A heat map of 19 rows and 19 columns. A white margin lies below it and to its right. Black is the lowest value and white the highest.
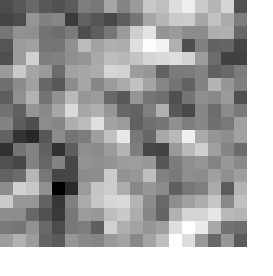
Mirror symmetry: none. Stripes: none. Histogram: bell-shaped. Grain: blotchy.
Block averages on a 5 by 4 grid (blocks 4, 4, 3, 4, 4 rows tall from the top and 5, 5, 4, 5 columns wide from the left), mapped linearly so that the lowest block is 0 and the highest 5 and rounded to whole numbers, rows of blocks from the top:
0152 | 2331 | 0412 | 0212 | 1334
